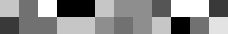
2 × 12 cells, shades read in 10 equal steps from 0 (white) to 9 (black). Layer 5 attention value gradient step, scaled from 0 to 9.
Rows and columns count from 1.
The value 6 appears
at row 1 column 9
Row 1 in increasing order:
0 0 0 2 2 4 4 5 6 7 9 9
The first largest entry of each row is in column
4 10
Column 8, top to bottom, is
4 4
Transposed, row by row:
2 7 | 5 5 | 0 5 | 9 2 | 9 2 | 2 4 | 4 5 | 4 4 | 6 2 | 0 9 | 0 5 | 7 1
